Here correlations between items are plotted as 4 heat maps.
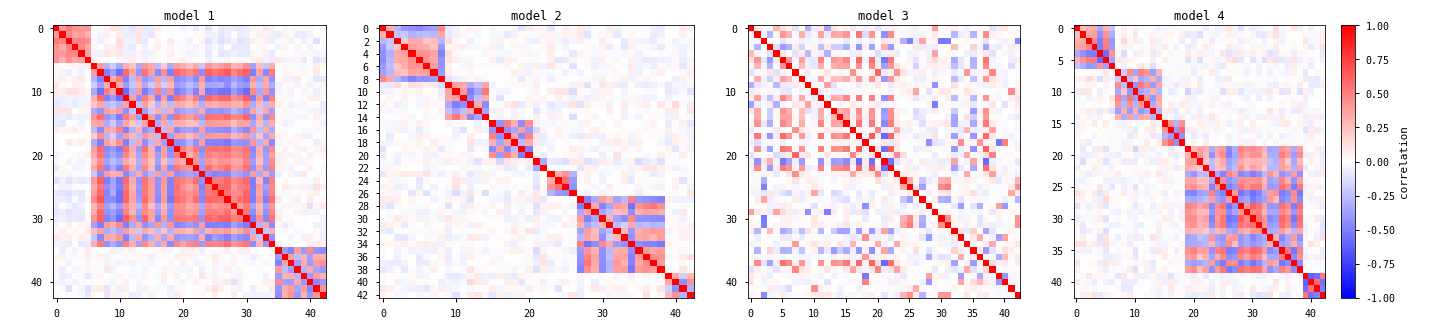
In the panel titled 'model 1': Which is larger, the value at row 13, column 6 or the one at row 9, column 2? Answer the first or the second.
the second
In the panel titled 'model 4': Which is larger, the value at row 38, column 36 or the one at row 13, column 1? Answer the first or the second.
the first
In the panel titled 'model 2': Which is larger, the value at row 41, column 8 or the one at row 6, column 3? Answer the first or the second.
the second
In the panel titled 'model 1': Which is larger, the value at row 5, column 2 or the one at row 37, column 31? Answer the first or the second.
the first
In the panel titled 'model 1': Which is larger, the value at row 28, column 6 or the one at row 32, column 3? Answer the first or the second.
the first
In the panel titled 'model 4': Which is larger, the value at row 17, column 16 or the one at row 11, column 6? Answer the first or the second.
the second
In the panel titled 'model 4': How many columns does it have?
43
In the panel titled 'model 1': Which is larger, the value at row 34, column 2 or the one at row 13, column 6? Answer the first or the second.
the first
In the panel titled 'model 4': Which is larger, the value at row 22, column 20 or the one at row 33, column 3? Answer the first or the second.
the first
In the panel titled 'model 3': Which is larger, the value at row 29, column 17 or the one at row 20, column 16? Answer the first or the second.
the second
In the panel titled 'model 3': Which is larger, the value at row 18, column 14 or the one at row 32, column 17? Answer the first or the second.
the first
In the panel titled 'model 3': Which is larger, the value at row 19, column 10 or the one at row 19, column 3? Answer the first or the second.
the first
